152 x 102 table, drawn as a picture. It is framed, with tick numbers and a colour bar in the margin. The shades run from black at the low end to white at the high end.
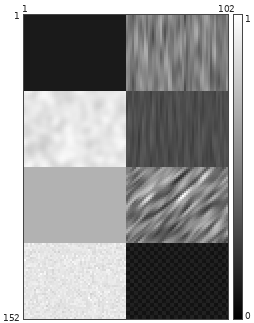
It is made of 4 by 2 panels. Panel 1,1: very low, flat. Panel 1,2: middling, streaked downward. Panel 2,1: very high, blotchy, faint in contrast. Panel 2,2: low, streaked downward, faint in contrast. Panel 3,1: high, flat. Panel 3,2: middling, slanting up to the right, strong in contrast. Panel 4,1: very high, fine-grained, faint in contrast. Panel 4,2: very low, checkered, faint in contrast.
